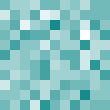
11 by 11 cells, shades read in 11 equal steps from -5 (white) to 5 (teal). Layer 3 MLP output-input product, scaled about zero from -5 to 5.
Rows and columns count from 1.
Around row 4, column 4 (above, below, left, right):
-1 0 3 2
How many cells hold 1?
25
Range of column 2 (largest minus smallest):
5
